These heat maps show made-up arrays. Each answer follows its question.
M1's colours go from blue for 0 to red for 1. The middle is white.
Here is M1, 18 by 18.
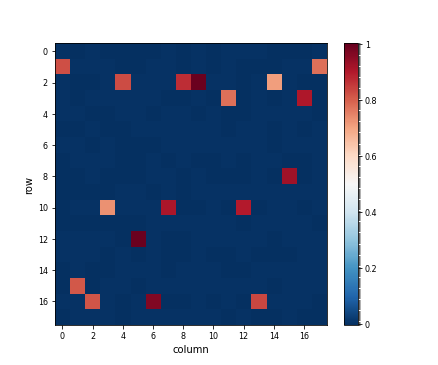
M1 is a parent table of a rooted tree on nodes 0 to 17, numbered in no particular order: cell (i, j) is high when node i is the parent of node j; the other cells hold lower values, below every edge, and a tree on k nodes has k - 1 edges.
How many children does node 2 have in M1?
4
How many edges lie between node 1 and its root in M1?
6
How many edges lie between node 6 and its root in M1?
3
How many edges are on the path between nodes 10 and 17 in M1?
7
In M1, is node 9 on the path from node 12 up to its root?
no
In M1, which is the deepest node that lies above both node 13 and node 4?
16
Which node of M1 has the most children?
2
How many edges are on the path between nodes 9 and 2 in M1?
1
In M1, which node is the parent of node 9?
2
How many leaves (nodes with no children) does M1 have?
10
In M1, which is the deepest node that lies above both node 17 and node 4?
2
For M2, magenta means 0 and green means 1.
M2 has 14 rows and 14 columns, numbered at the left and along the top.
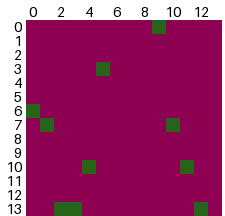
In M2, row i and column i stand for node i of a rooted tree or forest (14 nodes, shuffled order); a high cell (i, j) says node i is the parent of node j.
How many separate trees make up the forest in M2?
4
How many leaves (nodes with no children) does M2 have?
8
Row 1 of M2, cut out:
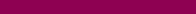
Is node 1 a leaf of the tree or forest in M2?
yes
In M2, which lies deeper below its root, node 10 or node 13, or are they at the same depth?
node 10
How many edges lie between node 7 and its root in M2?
0
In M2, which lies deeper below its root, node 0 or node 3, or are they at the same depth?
the same depth
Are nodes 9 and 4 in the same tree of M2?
no
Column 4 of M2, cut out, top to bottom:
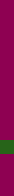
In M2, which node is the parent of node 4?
10
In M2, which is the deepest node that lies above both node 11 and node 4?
10
